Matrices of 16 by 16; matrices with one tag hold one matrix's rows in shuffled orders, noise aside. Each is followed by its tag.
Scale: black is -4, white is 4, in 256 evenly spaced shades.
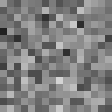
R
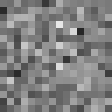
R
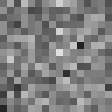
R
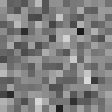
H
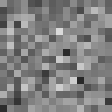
R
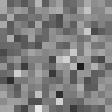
H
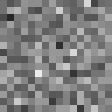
H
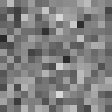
R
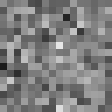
R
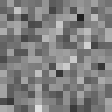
H
